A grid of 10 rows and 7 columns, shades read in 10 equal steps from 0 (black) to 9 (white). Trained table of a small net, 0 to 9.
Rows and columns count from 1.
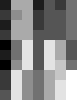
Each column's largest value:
3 8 8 4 8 8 9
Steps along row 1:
up same down up down up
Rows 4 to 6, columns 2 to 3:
6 6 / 4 8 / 4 8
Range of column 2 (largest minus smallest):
4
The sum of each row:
23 25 25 27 32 33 35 41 42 43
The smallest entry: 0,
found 2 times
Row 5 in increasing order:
0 3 3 4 6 8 8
